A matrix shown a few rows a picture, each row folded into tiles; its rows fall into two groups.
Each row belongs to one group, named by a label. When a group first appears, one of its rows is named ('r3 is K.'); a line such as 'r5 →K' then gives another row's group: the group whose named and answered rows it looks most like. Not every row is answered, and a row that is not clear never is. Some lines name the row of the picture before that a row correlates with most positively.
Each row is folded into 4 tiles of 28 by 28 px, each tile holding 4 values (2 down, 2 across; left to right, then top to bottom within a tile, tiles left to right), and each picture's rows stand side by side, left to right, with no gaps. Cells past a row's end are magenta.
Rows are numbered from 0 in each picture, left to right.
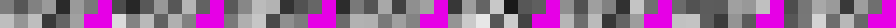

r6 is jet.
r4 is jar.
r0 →jar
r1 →jar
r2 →jar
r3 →jar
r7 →jar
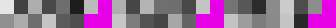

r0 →jet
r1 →jet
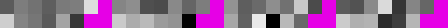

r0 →jet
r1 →jet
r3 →jar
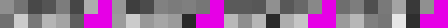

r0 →jet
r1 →jet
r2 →jar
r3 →jet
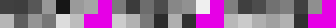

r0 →jar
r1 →jet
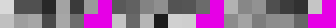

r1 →jar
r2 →jet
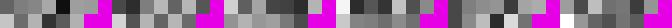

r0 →jar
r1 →jar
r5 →jet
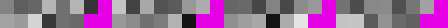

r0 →jar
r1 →jet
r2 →jar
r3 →jet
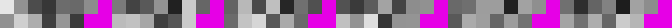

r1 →jar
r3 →jar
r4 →jar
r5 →jar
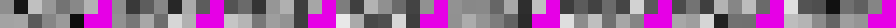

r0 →jet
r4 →jet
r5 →jar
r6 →jar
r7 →jet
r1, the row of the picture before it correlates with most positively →5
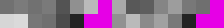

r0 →jet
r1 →jet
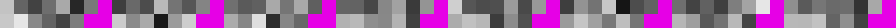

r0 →jet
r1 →jar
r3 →jet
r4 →jet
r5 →jar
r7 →jet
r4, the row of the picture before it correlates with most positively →1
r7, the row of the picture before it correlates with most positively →0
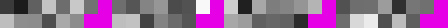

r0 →jar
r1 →jet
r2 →jet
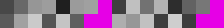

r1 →jar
